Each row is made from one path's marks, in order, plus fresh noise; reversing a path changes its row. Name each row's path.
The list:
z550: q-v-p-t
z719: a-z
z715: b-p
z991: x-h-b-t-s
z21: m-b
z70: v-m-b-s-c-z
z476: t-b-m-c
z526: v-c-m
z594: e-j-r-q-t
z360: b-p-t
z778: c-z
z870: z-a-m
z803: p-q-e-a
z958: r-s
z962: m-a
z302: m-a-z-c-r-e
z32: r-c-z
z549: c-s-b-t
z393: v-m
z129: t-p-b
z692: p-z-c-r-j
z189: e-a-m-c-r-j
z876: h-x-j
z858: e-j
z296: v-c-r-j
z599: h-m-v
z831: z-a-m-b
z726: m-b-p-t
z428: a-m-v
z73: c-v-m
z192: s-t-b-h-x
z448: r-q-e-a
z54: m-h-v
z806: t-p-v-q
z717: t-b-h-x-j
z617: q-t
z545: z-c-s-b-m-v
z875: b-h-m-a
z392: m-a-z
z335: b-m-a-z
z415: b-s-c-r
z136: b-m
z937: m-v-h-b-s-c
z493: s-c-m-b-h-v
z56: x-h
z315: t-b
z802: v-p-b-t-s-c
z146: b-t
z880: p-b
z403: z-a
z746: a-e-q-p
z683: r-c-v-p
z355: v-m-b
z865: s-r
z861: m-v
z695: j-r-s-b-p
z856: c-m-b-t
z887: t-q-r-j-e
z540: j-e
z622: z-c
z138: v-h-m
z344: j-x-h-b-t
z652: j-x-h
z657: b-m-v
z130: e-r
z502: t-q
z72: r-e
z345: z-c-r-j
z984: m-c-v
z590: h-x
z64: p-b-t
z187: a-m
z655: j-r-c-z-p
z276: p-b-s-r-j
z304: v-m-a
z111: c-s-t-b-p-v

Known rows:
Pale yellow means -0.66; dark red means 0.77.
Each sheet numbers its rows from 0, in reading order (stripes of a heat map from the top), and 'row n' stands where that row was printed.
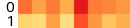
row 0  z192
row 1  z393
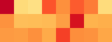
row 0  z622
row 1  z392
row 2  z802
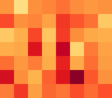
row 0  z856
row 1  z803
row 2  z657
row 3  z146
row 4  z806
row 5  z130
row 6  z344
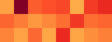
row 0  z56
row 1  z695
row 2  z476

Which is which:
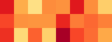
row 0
z870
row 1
z887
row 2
z865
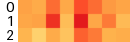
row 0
z335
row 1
z360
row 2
z304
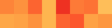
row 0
z276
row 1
z937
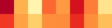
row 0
z403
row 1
z831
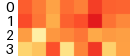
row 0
z655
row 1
z594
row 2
z73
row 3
z21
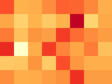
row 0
z545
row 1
z962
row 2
z493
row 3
z778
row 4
z355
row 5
z302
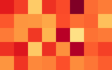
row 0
z858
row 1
z692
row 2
z315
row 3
z540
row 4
z991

